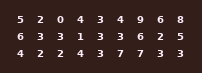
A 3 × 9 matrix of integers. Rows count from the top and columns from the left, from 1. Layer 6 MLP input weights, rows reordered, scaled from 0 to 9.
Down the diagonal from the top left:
5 3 2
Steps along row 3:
down same up down up same down same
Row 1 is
5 2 0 4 3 4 9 6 8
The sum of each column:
15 7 5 9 9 14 22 11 16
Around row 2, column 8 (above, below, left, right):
6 3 6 5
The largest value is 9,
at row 1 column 7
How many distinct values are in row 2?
5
